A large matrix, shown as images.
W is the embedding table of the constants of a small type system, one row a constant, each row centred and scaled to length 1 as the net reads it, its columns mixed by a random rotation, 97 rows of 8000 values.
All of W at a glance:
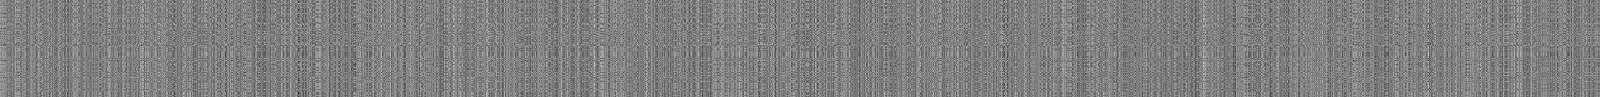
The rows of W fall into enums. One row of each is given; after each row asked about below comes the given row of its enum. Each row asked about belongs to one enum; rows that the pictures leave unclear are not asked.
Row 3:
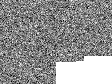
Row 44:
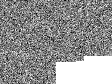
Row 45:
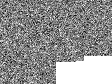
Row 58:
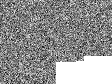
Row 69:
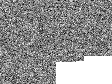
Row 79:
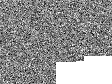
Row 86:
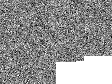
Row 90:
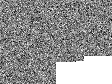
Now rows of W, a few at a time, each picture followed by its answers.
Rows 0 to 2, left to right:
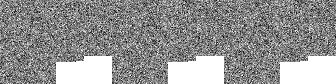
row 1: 86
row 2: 86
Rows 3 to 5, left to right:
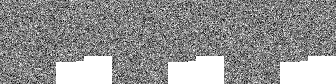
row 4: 90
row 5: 45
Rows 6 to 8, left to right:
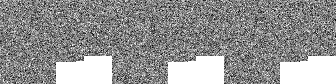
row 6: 79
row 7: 69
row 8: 90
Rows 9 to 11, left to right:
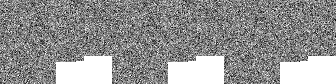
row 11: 90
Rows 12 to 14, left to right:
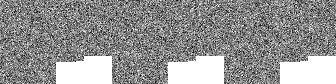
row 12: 90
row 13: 44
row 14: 86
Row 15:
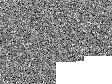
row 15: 79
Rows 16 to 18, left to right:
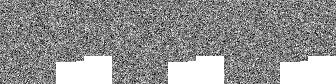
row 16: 86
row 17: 45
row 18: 79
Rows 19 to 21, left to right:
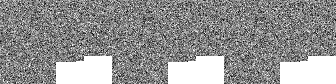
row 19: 79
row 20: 90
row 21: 90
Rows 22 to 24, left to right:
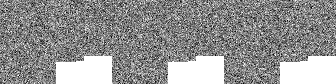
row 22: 86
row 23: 58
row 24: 3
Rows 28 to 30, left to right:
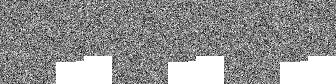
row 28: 44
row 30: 86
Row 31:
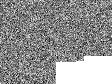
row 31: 58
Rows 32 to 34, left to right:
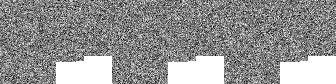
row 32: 69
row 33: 58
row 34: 45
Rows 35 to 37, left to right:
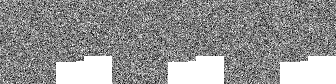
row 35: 79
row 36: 58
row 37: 86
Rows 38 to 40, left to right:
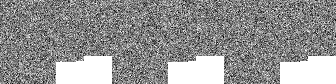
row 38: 58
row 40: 90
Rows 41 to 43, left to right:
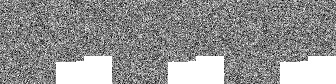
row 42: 58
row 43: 69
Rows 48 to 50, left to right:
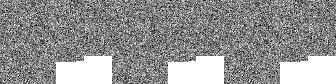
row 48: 86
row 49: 69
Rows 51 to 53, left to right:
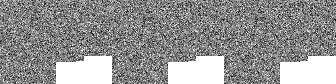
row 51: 79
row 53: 90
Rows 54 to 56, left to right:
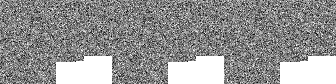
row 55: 90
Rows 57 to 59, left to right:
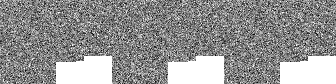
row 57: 79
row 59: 79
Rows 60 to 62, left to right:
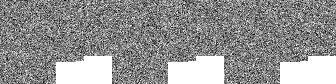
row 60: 44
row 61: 86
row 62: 79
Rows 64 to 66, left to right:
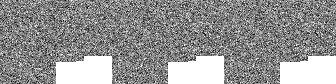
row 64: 3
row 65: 79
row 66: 79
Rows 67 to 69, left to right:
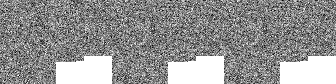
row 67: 86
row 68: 69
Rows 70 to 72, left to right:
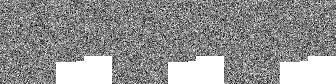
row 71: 90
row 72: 58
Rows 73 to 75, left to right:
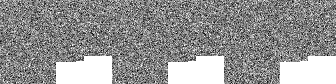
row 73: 79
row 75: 58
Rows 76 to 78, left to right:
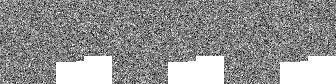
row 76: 79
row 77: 45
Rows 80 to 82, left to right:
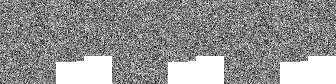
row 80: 86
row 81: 58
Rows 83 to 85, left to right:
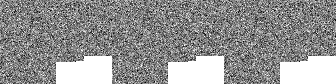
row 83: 90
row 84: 79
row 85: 90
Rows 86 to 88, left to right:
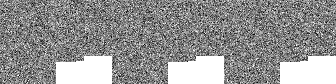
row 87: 90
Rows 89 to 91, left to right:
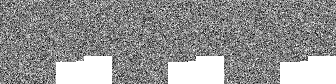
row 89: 58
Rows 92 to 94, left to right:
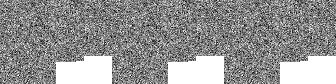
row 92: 86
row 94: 86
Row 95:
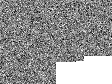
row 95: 90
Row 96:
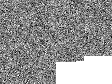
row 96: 86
